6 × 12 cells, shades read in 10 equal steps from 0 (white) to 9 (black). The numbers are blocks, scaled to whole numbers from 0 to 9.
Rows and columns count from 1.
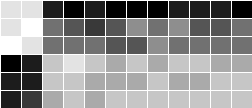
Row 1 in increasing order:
1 1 8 8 8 8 8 9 9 9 9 9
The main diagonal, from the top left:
1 0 5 1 3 2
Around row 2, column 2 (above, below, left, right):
1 1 1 5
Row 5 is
8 8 2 2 3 3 3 2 3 3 2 2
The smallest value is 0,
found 2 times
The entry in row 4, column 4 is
1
